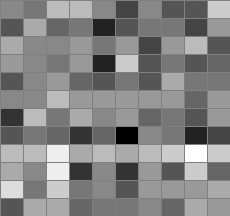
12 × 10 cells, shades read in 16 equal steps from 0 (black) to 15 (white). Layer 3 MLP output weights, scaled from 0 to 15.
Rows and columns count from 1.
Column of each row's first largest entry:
10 2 9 6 8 3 2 7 9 3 1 2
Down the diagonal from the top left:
8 10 8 9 5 9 6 7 15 6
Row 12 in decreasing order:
10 10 10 9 8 7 7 6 6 5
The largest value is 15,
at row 9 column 9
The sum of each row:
79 62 80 70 69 87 75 48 117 78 89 78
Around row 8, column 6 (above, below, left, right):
9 10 6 8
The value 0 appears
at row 8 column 6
